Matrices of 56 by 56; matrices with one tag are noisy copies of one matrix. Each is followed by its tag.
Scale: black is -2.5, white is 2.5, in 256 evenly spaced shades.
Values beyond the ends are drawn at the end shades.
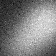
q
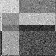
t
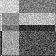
t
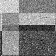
t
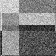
t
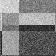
t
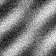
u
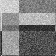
t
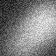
q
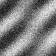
u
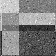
t
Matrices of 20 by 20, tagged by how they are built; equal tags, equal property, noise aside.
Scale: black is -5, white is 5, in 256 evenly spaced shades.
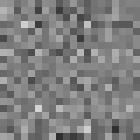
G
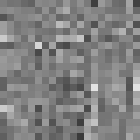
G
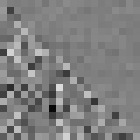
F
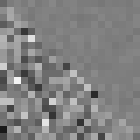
F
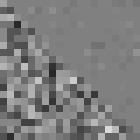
F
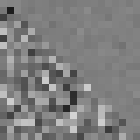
F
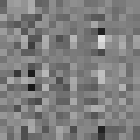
G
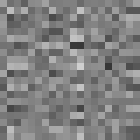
G
